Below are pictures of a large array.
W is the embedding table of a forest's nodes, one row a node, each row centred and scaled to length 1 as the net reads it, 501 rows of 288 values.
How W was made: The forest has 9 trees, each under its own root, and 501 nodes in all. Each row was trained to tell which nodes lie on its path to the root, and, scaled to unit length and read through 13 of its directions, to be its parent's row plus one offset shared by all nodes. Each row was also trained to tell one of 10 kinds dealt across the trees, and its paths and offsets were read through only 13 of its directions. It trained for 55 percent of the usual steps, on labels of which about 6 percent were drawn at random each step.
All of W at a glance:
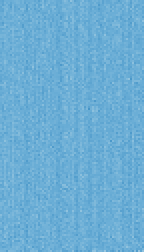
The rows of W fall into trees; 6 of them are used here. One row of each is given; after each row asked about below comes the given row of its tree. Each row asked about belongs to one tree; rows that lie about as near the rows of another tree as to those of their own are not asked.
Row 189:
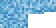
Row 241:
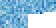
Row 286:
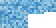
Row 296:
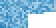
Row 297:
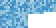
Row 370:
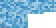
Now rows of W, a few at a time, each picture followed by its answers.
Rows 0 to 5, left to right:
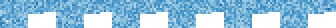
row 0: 241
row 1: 370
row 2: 241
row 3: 370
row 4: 286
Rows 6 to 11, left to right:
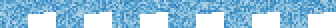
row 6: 370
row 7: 189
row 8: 297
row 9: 189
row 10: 370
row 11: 286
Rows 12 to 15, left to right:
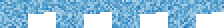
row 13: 241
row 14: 296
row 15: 189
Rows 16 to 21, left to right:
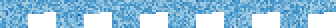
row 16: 370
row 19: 370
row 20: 370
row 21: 189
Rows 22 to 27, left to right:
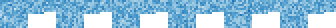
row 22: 241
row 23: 370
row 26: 297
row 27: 241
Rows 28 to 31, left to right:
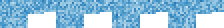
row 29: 189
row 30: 189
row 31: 286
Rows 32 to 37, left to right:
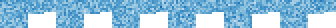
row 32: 286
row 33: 189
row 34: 189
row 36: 297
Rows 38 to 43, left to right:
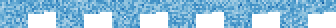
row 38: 286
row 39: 370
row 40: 370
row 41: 286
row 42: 286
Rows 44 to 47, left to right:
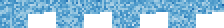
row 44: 189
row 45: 189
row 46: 189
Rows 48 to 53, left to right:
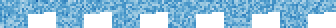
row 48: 189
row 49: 370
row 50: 189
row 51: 370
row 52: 296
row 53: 370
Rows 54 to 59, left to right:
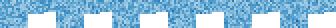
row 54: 296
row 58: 241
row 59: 241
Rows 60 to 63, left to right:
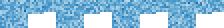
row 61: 286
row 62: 370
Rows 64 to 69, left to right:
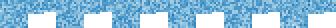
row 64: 286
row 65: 296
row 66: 241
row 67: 286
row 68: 286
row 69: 297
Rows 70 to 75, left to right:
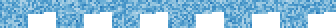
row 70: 296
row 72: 189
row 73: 370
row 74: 286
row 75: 297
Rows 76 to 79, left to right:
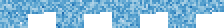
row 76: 241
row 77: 370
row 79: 370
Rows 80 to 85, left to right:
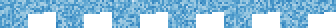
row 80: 189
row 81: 370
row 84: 189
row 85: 189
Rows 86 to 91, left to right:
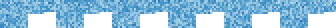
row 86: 296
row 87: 286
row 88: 370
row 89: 370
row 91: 189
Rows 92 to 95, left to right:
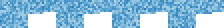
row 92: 286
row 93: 370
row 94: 286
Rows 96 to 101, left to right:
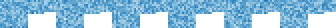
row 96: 297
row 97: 370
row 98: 189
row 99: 241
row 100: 370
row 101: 296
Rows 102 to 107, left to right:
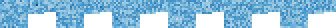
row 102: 297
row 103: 286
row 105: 189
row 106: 370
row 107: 286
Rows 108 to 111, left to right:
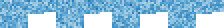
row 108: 297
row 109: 286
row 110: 297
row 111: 296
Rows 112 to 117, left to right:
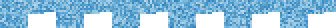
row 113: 286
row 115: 370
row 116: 297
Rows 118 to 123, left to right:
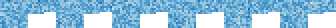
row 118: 241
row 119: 370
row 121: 286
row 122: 297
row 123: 297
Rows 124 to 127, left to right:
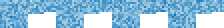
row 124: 370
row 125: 241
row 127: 286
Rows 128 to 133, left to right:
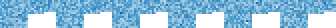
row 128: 296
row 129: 297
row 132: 241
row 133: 370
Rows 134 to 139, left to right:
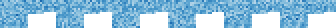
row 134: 370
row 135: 370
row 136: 370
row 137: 370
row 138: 297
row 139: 297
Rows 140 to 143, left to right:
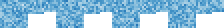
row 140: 241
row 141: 189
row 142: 189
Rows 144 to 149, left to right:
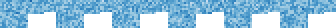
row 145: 286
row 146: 286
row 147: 189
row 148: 370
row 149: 286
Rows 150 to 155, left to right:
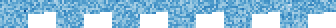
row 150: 286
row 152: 296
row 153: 296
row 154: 189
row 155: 286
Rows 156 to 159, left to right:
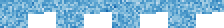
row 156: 241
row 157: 189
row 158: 296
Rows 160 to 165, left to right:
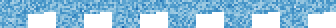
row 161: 286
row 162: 286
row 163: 189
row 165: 370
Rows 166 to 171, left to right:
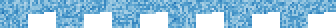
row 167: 296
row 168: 286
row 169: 286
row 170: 189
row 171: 296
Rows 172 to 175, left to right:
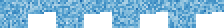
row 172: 189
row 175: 370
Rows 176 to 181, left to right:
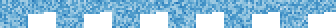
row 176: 286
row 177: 189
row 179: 286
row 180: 189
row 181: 286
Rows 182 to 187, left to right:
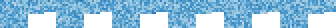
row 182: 189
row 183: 189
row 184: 189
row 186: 286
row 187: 370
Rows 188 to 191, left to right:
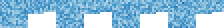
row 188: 286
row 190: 370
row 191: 241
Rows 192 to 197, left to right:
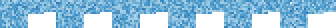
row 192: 370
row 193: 296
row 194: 286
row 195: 370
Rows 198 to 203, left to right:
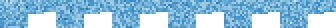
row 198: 296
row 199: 286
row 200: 241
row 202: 370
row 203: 189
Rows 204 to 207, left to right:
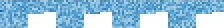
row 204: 297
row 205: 189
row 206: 286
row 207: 286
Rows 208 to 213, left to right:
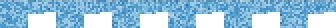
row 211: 370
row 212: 370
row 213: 297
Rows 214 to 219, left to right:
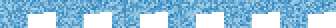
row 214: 241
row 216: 370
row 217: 189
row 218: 241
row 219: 241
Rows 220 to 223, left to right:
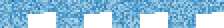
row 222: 286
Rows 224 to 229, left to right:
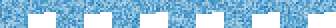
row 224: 297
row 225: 241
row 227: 370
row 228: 296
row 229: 189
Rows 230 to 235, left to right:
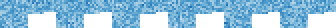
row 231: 286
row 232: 241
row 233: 297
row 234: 296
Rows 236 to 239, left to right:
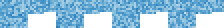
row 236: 296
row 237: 296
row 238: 286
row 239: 241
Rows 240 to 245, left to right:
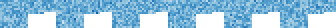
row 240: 370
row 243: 286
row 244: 296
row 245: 370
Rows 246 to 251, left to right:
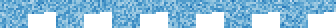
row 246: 297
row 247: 241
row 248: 189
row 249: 297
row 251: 241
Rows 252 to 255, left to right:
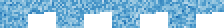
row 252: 189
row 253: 286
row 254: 296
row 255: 297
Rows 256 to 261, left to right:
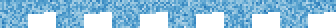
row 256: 370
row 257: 370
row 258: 241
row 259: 297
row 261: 286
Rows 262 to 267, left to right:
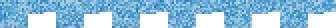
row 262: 189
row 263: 296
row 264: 296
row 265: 189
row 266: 189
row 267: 296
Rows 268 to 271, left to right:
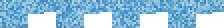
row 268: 370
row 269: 370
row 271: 189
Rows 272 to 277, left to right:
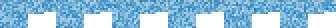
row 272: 296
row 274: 370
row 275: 370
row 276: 297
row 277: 296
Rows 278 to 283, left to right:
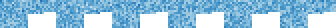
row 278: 370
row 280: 286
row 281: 297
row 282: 296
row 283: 370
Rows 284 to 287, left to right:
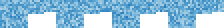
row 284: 370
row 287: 286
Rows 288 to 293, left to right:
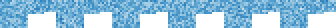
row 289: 286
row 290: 370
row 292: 297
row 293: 370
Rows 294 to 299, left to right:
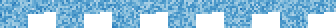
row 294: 297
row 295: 286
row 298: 241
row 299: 241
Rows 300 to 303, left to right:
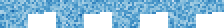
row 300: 296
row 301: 370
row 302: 189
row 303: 370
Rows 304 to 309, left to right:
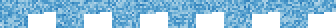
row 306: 286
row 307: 286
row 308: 286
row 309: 189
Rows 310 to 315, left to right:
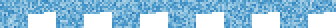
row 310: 189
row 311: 241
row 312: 296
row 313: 286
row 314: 370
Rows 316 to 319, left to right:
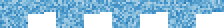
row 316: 370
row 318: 189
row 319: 189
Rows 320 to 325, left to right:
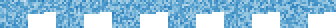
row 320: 370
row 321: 297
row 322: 286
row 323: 189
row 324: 297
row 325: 286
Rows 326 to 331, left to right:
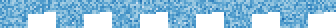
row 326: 296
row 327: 370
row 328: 189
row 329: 189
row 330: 370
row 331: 286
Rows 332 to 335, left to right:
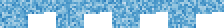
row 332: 297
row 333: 189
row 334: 241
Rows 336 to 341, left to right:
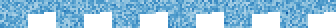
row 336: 296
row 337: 189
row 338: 370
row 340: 189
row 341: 370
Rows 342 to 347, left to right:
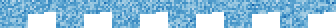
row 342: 296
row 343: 241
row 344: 189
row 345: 189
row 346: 286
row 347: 189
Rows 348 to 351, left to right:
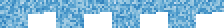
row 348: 297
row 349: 370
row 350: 297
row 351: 189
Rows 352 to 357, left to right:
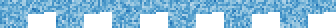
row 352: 189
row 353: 241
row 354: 296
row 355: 241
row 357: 286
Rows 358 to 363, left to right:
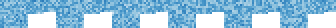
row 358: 370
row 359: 189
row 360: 189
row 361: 286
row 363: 189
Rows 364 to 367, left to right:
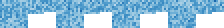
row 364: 370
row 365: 297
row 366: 286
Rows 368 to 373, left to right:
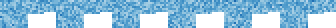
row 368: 370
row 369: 370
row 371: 370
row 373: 286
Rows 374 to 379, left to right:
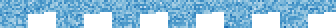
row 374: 297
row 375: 370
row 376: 286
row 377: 286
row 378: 296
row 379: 286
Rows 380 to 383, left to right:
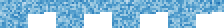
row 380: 296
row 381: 189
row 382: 370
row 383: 370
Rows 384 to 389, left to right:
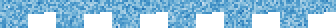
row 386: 286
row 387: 296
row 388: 189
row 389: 370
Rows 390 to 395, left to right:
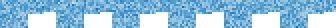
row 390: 286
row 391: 297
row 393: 189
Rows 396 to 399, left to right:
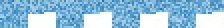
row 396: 241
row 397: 241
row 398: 189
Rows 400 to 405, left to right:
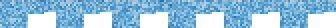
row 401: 189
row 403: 296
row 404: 241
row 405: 296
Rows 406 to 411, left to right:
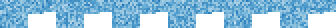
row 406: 296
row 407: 286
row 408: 189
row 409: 241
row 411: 286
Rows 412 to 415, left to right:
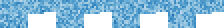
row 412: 296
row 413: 286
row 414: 370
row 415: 286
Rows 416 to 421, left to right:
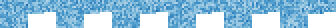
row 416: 286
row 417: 286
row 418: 189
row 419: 189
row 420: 296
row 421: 189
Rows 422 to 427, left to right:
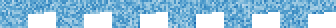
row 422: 286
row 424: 286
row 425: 286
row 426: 189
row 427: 189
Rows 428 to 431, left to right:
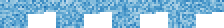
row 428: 370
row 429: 296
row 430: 370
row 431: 297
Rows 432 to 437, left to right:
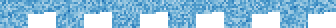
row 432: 189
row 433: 189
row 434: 189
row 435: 286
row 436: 189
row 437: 286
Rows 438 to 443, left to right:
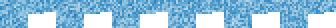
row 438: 189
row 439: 296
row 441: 286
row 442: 370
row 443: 189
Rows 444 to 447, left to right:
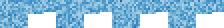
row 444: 189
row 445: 189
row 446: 189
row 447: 189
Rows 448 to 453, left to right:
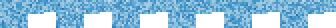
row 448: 370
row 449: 296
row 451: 370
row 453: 370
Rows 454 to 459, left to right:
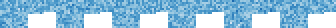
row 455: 286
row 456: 189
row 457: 241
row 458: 189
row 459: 370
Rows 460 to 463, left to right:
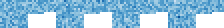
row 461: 370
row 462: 370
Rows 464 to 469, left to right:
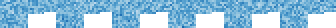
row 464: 286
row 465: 296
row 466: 189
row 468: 370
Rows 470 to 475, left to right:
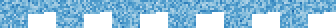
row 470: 370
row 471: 189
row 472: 286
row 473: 189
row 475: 189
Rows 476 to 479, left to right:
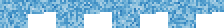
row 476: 241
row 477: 286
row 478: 189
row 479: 286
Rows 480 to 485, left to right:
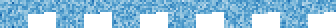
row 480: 297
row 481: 241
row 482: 370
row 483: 296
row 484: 286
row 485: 370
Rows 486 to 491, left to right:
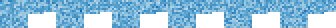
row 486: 189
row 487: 286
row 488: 296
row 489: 286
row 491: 241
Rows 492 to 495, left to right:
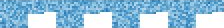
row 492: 297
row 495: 296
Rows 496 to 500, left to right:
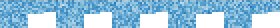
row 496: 370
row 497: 286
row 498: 296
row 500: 241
